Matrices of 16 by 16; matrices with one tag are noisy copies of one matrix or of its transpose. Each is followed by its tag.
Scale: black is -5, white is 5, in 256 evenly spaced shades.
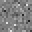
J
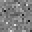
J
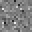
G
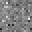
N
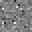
G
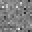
N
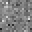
N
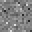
J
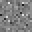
G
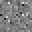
G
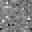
N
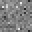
N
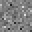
J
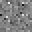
G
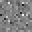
G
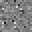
G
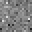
N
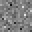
J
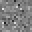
G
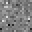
N
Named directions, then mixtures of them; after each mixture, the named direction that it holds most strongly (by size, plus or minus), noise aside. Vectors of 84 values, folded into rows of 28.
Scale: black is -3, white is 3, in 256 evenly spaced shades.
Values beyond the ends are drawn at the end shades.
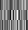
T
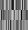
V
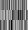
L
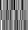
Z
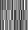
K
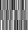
Z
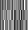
K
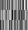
K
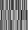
V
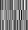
K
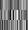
T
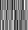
K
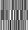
T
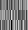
L
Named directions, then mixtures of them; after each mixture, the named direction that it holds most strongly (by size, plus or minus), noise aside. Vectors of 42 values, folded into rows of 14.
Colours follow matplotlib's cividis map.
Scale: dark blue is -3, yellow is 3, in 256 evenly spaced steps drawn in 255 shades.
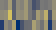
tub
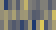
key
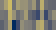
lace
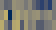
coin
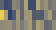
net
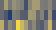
tub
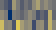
tub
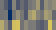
lace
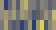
key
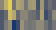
lace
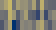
lace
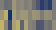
coin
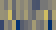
tub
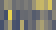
coin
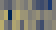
coin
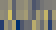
tub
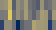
tub
